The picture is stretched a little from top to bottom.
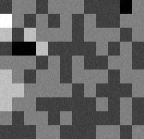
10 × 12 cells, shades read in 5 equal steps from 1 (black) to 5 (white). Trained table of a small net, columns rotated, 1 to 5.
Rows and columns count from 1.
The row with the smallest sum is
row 4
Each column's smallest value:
2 1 1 2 2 2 2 2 2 2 1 2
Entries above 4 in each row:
0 1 0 0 0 0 0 0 0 0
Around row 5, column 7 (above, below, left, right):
2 3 2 2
